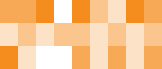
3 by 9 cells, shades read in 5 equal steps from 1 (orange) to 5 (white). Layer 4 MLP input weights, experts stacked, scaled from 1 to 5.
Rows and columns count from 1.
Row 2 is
4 3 4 3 3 4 3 4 3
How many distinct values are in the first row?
5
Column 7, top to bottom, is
4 3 2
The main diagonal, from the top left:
2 3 5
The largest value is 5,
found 3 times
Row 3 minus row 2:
-3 1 1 2 -1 0 -1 0 -1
